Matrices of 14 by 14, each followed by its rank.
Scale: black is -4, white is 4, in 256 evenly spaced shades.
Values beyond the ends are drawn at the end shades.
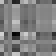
one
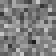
full rank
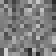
three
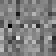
three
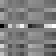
one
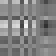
one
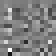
three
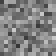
full rank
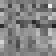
three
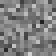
full rank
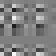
one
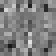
three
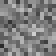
full rank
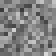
full rank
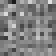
three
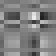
one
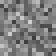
full rank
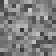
full rank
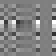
one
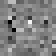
three
